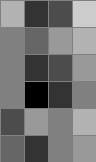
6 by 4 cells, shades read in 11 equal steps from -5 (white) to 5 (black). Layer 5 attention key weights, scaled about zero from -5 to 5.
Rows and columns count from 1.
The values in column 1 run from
-2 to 2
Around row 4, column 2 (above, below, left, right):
3 -1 0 3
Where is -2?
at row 1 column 1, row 2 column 4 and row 5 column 4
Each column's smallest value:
-2 -1 -1 -3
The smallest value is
-3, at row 1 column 4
